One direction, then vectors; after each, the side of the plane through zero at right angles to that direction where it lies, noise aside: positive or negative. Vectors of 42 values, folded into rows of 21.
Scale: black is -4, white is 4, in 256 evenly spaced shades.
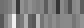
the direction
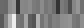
positive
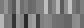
negative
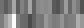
positive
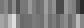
positive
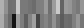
negative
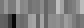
negative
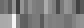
positive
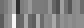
positive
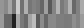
negative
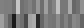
negative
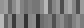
negative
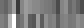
positive
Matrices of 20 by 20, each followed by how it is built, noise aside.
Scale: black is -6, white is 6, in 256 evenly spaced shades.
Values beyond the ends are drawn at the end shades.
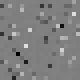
sparse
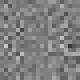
low rank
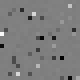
sparse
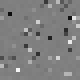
sparse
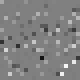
sparse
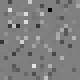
sparse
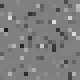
sparse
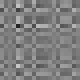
low rank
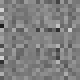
low rank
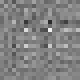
low rank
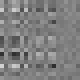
low rank
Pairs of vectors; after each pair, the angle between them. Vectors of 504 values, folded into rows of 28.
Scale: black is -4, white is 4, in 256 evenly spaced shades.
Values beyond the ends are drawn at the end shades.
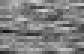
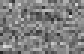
partly aligned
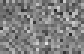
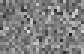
nearly parallel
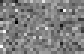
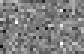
nearly opposite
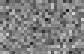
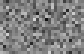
nearly parallel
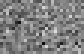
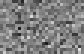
partly aligned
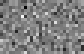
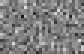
nearly opposite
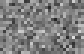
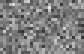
nearly opposite
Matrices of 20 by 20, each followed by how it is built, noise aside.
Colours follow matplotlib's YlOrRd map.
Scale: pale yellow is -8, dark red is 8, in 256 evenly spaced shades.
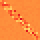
banded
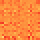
low rank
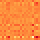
low rank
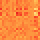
low rank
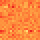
low rank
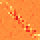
banded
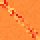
banded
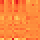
low rank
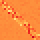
banded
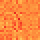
low rank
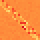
banded
